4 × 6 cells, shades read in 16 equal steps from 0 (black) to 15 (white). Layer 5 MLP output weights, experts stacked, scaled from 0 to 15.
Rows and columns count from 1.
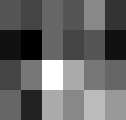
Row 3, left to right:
4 7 15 10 7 6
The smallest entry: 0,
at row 2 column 2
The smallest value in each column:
1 0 6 4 5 1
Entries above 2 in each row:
6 3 6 5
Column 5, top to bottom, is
8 5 7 11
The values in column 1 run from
1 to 6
